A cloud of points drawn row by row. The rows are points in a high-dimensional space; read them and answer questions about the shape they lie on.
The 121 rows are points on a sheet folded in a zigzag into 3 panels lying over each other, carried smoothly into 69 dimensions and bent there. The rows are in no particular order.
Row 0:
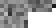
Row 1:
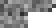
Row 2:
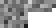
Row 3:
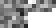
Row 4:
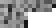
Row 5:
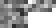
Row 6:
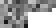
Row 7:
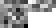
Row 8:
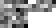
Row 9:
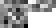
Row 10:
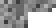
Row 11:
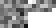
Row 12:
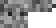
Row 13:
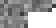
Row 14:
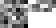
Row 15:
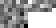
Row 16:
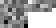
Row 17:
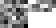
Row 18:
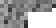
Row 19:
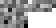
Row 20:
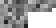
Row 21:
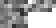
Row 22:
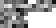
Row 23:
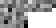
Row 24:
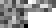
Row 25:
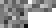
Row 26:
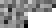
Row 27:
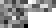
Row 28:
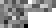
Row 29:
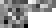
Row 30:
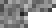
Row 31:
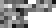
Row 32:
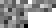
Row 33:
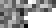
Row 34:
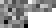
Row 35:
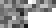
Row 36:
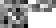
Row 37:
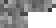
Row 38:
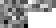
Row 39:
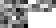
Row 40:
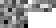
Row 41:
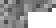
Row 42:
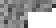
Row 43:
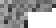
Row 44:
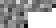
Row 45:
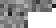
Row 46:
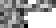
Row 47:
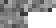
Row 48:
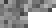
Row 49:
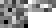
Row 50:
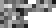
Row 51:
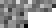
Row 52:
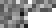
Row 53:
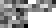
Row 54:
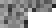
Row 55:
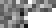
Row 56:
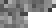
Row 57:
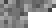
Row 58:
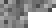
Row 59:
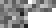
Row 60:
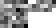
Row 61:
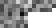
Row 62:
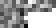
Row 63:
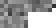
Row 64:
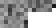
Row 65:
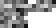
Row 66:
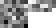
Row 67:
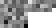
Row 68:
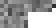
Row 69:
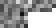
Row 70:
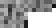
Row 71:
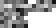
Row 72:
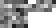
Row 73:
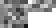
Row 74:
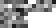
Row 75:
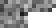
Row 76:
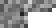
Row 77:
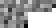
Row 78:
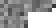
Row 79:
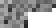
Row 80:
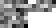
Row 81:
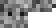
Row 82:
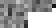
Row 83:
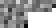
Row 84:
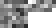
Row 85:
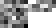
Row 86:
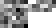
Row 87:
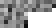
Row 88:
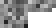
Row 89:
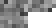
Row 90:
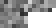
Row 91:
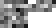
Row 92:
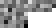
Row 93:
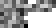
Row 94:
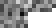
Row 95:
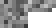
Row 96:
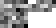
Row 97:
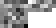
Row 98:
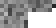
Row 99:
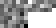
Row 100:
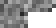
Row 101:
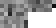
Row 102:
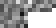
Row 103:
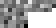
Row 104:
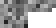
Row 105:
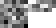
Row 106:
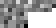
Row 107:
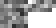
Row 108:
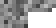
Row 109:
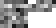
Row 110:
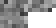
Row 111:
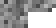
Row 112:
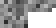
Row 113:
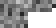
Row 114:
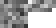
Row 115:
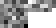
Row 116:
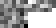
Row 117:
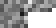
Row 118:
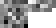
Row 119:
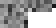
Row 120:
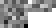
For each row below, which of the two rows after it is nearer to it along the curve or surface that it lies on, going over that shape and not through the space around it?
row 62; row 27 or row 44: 44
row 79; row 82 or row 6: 82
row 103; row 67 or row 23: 23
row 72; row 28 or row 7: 7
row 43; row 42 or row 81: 42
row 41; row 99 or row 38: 38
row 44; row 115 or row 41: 115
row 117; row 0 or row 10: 0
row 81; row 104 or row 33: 33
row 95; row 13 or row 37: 37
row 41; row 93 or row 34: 34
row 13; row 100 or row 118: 100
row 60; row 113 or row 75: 75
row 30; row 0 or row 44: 0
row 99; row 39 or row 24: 24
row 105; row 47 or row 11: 11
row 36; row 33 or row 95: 95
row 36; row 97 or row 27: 97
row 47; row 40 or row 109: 109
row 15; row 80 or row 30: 30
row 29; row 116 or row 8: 8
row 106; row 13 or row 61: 61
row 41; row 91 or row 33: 91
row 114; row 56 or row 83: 56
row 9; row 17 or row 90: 17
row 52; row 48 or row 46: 46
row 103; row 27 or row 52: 52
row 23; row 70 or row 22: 70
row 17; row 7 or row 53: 53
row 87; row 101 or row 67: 101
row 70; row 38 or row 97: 38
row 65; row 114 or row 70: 114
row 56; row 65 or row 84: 84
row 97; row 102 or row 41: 41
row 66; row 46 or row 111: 111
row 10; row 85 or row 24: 85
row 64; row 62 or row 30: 30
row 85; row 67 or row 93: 67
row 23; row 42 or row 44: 44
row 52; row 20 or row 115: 115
